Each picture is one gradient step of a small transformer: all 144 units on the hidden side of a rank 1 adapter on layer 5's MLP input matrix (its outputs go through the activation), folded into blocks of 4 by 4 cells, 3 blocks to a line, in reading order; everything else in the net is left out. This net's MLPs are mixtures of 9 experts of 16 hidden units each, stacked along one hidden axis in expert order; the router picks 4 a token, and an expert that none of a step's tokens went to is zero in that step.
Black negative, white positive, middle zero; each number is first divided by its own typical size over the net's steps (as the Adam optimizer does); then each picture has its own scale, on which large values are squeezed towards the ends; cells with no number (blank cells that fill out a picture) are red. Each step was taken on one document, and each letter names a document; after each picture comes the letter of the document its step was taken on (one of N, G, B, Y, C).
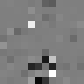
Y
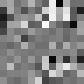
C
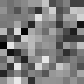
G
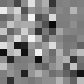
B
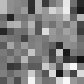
C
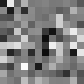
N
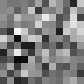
G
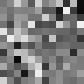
G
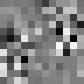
G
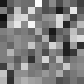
N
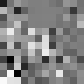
N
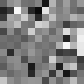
C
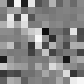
N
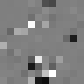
Y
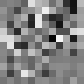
G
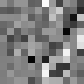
C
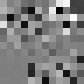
C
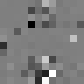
Y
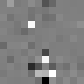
Y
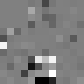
Y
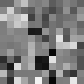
N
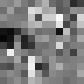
G
